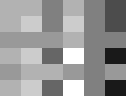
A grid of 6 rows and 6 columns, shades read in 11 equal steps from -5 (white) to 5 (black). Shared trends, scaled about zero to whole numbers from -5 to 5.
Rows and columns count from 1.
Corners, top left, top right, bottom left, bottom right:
-2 2 -2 4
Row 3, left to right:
-1 -1 -1 -2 0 0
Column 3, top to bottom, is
0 0 -1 1 -2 1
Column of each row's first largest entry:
6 6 5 6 5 6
